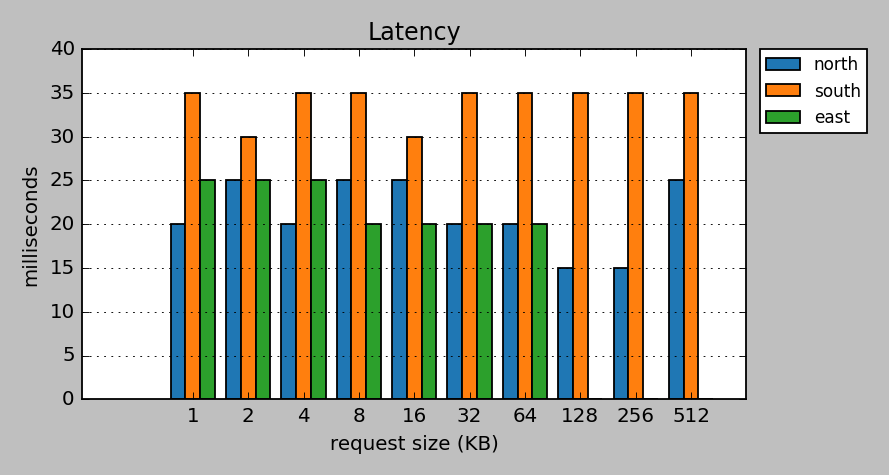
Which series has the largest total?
south
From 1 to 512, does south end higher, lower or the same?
the same
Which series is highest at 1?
south
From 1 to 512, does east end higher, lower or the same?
lower
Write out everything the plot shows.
Title: Latency
x-axis: request size (KB), ticks 1 2 4 8 16 32 64 128 256 512
y-axis: milliseconds, ticks 0 5 10 15 20 25 30 35 40
Legend: north, south, east
Values:
north: 20 25 20 25 25 20 20 15 15 25
south: 35 30 35 35 30 35 35 35 35 35
east: 25 25 25 20 20 20 20 0 0 0
